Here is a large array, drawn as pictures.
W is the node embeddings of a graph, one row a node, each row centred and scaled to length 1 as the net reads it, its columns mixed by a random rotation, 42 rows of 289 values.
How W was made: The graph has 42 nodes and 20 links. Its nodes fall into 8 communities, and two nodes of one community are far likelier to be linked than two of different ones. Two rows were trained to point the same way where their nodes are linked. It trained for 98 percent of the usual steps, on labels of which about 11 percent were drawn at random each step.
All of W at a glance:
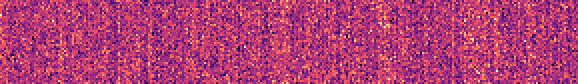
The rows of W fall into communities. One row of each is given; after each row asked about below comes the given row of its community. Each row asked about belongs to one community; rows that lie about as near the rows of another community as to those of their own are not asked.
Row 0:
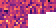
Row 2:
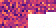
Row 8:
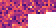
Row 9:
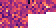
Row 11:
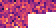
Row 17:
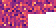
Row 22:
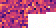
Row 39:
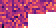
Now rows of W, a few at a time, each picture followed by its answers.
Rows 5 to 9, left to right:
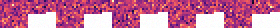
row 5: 11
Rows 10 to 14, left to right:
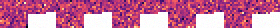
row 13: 8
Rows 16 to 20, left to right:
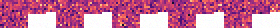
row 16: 39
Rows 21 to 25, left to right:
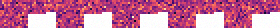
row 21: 17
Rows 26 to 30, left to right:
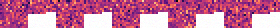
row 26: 9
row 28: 2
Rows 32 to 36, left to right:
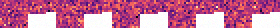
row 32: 17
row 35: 22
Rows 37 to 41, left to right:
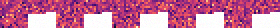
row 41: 0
